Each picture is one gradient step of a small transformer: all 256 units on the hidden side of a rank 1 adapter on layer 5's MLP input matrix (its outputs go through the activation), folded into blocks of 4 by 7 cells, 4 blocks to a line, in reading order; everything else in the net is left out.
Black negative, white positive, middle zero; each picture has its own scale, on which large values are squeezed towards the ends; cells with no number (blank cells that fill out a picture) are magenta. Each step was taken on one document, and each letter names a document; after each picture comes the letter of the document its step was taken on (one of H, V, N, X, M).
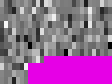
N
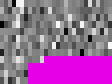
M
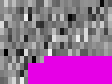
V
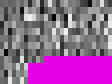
V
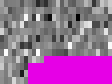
N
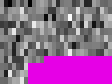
V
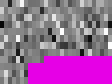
M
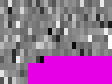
M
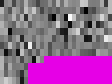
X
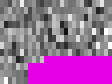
M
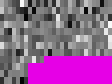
X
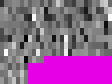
N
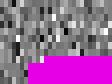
M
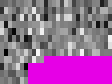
N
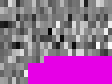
M
